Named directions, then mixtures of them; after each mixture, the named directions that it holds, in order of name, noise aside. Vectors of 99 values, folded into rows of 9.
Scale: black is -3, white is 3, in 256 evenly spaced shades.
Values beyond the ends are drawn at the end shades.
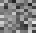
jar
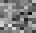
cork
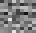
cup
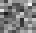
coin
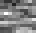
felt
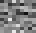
cup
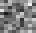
coin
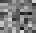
cork, cup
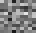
cup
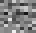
cup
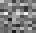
cup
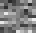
felt, jar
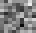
coin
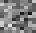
cork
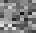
cork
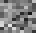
cork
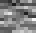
cup, felt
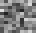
coin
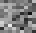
cork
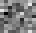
coin
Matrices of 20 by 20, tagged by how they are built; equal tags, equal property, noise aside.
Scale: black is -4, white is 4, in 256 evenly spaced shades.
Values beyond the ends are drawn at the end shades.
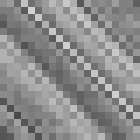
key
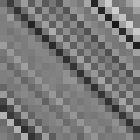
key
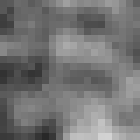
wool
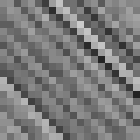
key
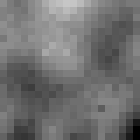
wool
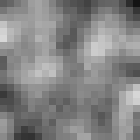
wool
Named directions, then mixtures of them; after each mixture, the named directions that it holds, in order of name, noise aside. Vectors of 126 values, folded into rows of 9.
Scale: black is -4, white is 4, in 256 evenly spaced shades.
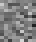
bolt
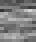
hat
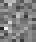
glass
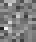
glass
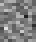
bolt, glass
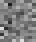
bolt, glass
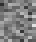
bolt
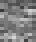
bolt, hat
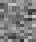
bolt, hat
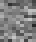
bolt, hat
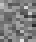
bolt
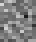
bolt, glass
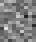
bolt, glass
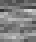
hat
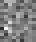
glass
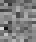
glass, hat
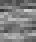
hat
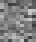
bolt, hat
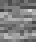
hat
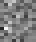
glass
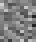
bolt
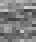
bolt, hat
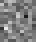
bolt, glass
